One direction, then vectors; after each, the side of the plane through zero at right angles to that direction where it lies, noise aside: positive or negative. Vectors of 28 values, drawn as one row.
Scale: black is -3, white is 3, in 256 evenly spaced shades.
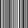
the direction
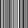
positive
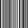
positive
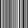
positive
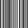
positive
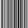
negative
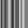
negative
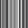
positive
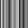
positive
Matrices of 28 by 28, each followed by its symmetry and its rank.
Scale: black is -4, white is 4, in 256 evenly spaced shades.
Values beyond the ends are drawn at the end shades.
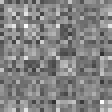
symmetric, rank three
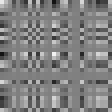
symmetric, rank one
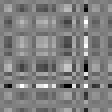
symmetric, rank one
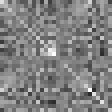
symmetric, rank five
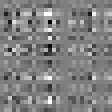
neither, rank two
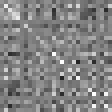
symmetric, rank five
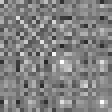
symmetric, rank three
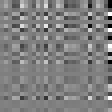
neither, rank one
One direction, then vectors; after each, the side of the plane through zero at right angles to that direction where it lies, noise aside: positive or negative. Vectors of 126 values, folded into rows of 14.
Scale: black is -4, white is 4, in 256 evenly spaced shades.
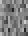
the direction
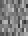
negative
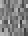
positive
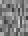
positive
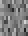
positive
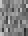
positive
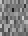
positive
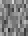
positive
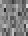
positive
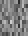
negative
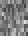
positive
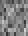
negative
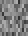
negative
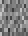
positive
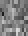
negative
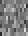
negative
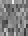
positive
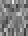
positive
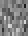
positive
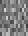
negative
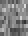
negative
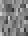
positive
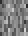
negative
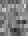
negative
